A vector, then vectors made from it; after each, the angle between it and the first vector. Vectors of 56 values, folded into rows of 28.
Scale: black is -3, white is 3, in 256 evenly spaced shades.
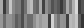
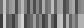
partly opposed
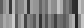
partly opposed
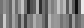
partly opposed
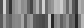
nearly opposite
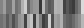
partly opposed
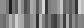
partly opposed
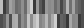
partly aligned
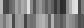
partly aligned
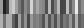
partly aligned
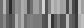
nearly opposite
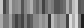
nearly parallel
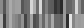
partly aligned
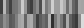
nearly opposite
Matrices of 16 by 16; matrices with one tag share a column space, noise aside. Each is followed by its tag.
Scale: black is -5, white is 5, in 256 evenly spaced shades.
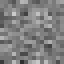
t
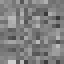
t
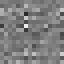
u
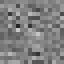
u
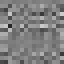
u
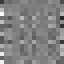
t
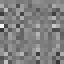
u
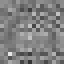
u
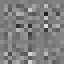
u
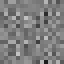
t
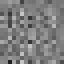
t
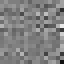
u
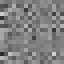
u
